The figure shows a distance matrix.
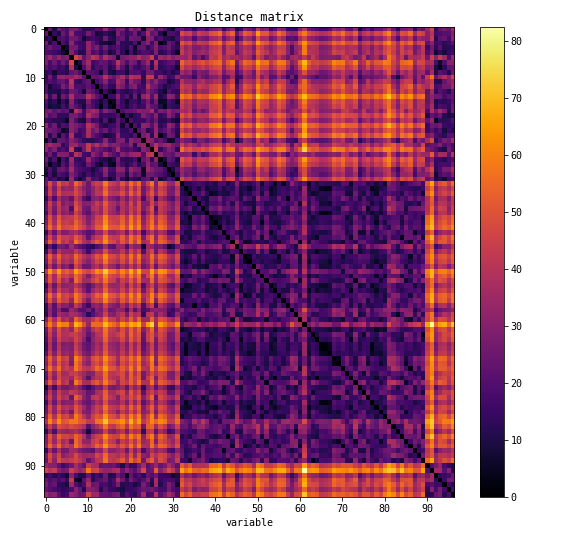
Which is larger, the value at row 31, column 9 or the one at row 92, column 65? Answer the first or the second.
the second
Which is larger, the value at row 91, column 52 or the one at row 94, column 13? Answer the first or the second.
the first
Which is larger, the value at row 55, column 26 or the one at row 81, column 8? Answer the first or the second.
the second
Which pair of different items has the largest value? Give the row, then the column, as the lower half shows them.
91, 61
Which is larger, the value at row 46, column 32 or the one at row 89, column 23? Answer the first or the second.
the second
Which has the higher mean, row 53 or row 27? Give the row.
27
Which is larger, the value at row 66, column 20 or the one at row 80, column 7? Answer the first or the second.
the second
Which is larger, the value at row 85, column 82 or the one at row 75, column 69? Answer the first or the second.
the first
